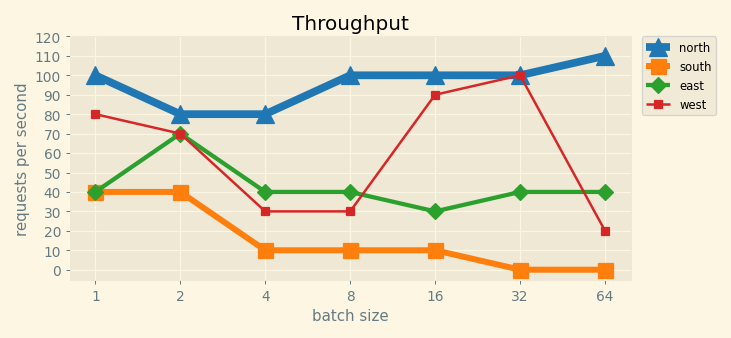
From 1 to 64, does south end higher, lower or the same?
lower
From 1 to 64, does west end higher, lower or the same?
lower
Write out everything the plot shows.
Title: Throughput
x-axis: batch size, ticks 1 2 4 8 16 32 64
y-axis: requests per second, ticks 0 10 20 30 40 50 60 70 80 90 100 110 120
Legend: north, south, east, west
Values:
north: 100 80 80 100 100 100 110
south: 40 40 10 10 10 0 0
east: 40 70 40 40 30 40 40
west: 80 70 30 30 90 100 20
